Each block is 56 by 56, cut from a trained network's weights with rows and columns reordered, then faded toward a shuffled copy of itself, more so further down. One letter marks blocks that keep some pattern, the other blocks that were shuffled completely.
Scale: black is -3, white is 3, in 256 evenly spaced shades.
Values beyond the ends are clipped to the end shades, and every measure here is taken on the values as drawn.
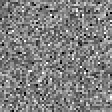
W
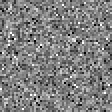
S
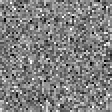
S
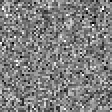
S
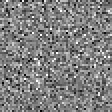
W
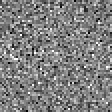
W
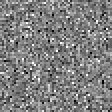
W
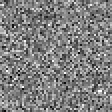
W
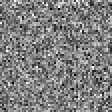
W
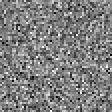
S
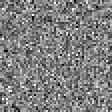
W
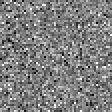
W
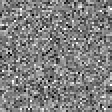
W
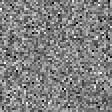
S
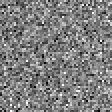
S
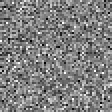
W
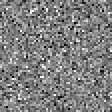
S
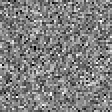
S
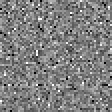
W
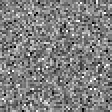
S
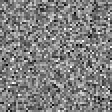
W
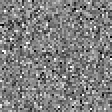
S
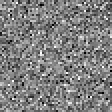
S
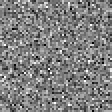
S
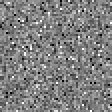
S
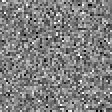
S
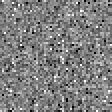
W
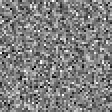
S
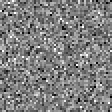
S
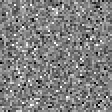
S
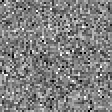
W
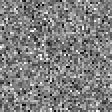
S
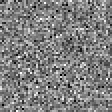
S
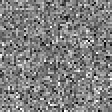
W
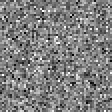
S
